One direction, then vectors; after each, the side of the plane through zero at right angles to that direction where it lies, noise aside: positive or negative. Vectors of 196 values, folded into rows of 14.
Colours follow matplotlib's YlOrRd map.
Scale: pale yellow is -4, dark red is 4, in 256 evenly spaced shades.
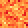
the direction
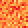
negative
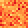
positive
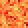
positive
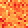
negative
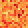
negative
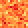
negative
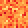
positive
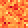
negative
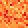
positive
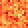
positive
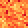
positive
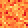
positive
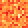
positive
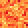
positive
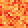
positive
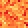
positive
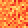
positive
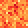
negative
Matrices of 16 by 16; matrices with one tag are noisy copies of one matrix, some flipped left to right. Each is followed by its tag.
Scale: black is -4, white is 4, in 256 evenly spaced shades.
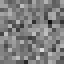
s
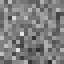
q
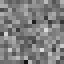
s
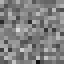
s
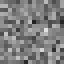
s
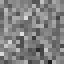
q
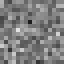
s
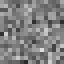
s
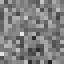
q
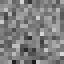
q
